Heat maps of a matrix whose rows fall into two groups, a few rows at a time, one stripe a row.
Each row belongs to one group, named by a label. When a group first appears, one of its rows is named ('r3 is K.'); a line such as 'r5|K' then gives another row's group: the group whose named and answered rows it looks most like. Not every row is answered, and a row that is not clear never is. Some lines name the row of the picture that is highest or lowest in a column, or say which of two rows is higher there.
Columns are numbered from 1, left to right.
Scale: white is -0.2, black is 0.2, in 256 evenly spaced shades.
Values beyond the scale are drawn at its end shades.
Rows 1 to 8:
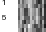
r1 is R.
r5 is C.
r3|C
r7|R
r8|R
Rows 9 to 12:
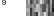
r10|R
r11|R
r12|C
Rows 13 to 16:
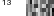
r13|R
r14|C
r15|R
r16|C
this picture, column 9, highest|15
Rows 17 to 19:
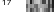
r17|R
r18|C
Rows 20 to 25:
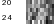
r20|R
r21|R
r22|C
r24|C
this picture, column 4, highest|24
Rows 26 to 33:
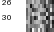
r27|R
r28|C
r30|C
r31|R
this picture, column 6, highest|30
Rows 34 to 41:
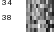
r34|R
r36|R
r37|R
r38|R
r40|R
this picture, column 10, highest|36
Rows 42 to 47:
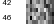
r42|R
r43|R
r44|C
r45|R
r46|R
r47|C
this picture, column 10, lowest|44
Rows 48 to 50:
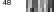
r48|C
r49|C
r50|C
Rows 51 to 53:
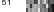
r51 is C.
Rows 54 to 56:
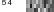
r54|R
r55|R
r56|C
